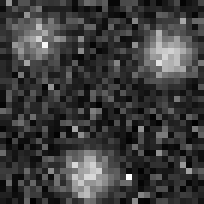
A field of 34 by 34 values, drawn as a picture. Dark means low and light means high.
Bumps: three. Slope: none. Histogram: skewed, a long tail of high values. Seam: none.
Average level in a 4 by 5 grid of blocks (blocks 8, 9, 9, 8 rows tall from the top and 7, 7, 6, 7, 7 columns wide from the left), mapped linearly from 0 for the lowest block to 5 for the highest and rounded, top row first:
3 2 0 1 2 / 1 1 0 2 3 / 0 0 0 0 0 / 0 3 5 0 0
